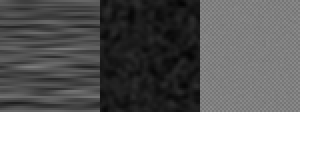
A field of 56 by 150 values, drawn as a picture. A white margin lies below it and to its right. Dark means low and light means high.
It is made of 1 by 3 panels. Panel 1,1: low, streaked across. Panel 1,2: very low, blotchy, faint in contrast. Panel 1,3: middling, checkered, faint in contrast.
